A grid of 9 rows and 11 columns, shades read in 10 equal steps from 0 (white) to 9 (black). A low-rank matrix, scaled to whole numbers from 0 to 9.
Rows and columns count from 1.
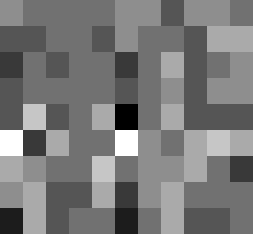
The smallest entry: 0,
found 2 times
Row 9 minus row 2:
2 -3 1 0 -1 4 0 -2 0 3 2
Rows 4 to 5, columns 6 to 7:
6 5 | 9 5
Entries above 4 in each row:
6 8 9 8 8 4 5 6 9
